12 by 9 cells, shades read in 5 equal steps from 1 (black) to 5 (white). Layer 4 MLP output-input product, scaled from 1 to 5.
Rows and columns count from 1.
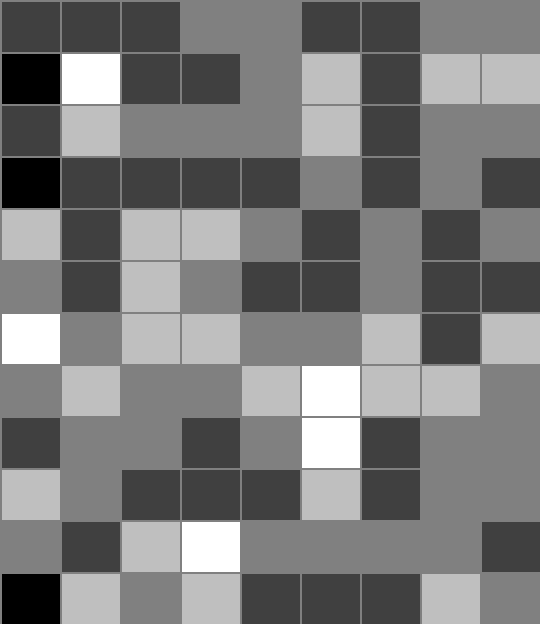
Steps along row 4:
up same same same up down up down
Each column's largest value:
5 5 4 5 4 5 4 4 4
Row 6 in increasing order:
2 2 2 2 2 3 3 3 4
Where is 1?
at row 2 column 1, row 4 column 1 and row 12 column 1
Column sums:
31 36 36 37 33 39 31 36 35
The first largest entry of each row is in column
4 2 2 6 1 3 1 6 6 1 4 2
